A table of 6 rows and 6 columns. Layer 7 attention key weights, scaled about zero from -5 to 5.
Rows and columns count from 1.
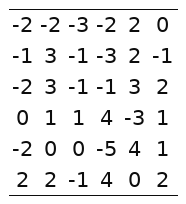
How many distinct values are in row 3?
4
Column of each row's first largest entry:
5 2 2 4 5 4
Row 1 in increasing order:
-3 -2 -2 -2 0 2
